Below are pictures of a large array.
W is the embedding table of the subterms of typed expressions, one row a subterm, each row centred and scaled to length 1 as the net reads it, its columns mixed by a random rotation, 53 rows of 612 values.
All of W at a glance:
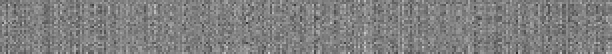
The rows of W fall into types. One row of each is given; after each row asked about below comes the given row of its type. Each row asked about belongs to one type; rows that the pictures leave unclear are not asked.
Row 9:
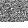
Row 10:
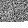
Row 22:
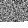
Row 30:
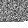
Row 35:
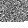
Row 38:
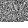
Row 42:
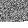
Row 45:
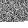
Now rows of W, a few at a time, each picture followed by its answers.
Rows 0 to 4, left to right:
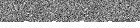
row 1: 35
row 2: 45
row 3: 35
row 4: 30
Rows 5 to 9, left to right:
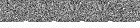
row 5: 30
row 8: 38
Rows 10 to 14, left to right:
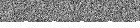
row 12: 38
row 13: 30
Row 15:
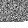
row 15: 30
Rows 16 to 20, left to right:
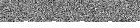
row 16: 9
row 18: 42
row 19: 9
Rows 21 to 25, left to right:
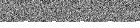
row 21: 45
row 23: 22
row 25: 42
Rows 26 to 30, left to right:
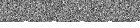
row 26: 30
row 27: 38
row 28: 10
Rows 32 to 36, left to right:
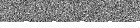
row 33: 38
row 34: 38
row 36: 9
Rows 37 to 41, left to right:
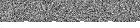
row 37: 10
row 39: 9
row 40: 9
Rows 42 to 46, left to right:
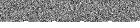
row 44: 38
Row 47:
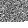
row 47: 35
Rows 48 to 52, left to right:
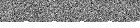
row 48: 10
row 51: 30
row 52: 45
